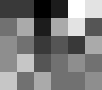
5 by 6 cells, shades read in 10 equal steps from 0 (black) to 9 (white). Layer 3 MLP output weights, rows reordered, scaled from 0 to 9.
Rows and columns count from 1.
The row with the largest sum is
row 5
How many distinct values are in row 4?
4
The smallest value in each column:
2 2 0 1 2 3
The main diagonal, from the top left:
2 6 2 4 4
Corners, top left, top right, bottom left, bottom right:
2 8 7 5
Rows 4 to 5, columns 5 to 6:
5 4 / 4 5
